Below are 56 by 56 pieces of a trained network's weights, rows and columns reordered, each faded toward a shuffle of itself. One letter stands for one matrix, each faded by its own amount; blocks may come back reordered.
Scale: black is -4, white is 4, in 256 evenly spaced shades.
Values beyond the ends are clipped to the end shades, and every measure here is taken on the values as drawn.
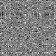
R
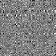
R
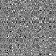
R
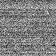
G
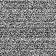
G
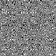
R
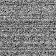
G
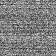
G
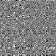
R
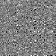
R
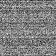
G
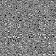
R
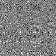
R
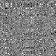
R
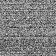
G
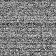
G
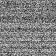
G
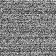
G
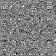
R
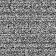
G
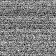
G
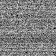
G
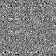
R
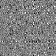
R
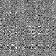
R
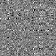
R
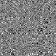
R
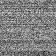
G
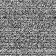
G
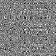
R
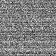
G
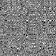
R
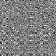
R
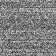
G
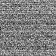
G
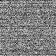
G
